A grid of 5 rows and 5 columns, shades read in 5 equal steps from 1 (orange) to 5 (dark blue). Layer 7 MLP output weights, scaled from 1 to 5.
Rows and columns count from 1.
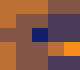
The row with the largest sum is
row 3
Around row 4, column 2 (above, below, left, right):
3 3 2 3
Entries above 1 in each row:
5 5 5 4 5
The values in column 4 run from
2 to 4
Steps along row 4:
up same down down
